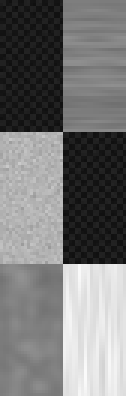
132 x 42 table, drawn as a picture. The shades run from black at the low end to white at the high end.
It is made of 3 by 2 panels. Panel 1,1: very low, checkered, faint in contrast. Panel 1,2: middling, streaked across, faint in contrast. Panel 2,1: high, fine-grained, faint in contrast. Panel 2,2: very low, checkered, faint in contrast. Panel 3,1: middling, blotchy, faint in contrast. Panel 3,2: very high, streaked downward, faint in contrast.
